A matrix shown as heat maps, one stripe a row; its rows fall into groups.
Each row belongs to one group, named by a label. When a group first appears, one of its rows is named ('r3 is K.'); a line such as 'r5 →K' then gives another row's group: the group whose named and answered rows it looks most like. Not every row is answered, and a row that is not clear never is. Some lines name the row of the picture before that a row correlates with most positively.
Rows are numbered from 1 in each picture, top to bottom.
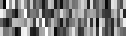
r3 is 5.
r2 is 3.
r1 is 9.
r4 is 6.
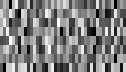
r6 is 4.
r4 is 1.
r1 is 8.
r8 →9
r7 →1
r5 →6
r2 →6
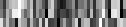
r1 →9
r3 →1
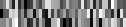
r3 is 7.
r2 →5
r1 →4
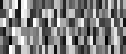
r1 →7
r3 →3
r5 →9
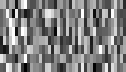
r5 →7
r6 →5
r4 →3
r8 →4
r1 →3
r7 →3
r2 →4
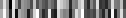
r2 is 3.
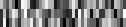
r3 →7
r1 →6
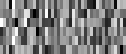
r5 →8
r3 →3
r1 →1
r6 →9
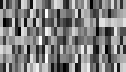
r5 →9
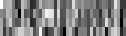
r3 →6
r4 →9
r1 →6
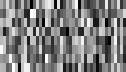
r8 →7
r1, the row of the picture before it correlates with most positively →2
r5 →3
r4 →5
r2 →1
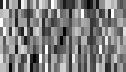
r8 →8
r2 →3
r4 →7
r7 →8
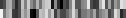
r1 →5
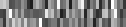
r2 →4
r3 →9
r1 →3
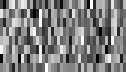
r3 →9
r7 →7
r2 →8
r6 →8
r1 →9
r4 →3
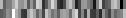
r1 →9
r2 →8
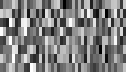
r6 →8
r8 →1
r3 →6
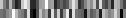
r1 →6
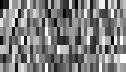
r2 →7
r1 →5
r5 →5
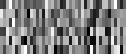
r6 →9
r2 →1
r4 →9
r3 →1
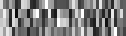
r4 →4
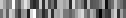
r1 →8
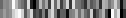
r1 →8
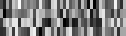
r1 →9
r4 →4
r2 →5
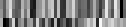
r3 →5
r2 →6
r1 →6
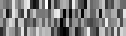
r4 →5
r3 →1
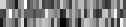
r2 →4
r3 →5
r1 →3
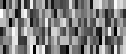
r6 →5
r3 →8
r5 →8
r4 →7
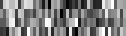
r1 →7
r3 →6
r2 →1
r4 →5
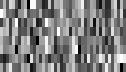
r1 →3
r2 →3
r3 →4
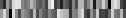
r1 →9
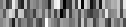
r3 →4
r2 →1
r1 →7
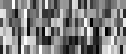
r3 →7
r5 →7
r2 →3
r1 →8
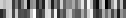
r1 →4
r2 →4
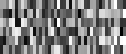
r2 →5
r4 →9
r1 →3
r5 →5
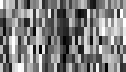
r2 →5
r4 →5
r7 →7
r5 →7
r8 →9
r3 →5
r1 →1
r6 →5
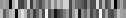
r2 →1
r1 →8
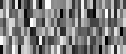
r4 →6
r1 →4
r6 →7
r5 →8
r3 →1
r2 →1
